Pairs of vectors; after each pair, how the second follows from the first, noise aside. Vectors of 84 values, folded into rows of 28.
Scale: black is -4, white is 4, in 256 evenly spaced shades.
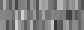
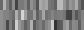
copied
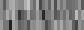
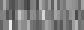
negated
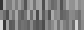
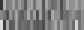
copied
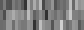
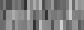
copied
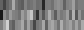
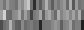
wrapped around
